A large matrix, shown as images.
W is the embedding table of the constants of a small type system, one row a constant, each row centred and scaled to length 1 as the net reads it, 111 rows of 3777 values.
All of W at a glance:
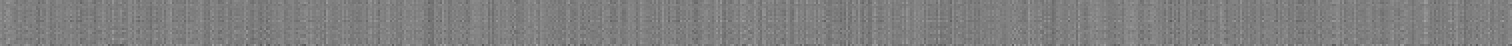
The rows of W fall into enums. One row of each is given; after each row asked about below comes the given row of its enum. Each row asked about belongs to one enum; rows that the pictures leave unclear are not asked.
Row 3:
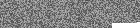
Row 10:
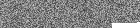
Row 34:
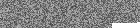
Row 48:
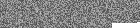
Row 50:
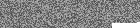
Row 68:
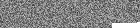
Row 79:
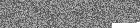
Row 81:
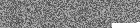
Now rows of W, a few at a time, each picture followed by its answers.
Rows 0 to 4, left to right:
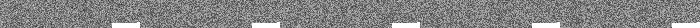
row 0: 10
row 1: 50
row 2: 34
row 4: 81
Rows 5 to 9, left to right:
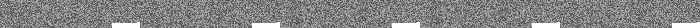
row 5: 50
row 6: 3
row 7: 81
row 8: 81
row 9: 3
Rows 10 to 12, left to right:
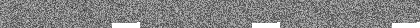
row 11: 48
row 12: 79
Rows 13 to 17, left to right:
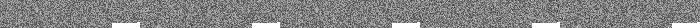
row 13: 48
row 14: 34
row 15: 48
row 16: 68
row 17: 34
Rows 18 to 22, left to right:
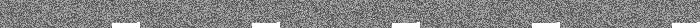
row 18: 50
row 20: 79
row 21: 3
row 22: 50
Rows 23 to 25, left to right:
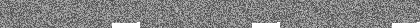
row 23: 50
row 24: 48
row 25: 79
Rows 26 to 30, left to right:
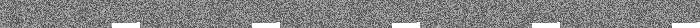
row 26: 81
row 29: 34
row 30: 3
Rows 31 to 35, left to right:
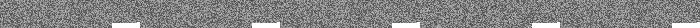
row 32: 50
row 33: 3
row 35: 3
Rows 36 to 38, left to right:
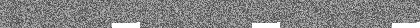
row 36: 81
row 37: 48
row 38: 79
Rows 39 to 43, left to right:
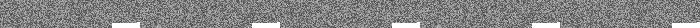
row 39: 3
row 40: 34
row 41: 50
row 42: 34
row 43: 3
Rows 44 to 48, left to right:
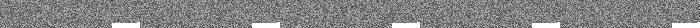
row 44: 50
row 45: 3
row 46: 34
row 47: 3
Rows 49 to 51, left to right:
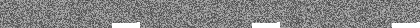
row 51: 81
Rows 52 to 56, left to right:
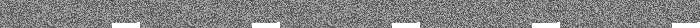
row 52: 50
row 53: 50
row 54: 50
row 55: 68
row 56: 48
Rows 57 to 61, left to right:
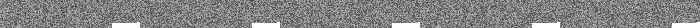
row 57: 34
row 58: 50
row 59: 3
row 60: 34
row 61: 79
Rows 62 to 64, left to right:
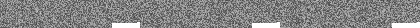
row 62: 48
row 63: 3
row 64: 81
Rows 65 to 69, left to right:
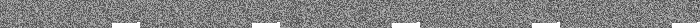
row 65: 48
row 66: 48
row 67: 81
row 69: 68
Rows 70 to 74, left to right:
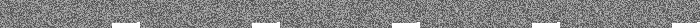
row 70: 50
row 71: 50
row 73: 48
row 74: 48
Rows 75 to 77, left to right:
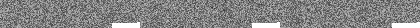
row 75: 34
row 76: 10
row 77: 81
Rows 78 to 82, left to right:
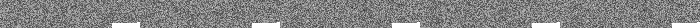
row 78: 34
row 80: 10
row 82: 10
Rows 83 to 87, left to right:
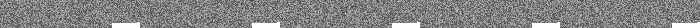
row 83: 3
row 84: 50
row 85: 34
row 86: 48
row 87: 48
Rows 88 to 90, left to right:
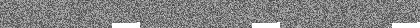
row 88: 3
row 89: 68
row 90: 34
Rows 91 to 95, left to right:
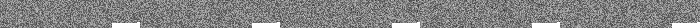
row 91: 48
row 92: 3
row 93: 68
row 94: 10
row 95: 34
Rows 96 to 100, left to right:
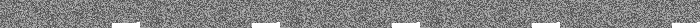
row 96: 79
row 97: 81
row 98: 81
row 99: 81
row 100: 50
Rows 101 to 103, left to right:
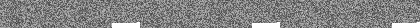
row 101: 81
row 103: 79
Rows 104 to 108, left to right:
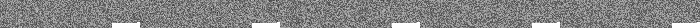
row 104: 48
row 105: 68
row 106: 81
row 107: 50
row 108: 3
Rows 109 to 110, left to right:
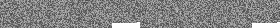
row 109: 3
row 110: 48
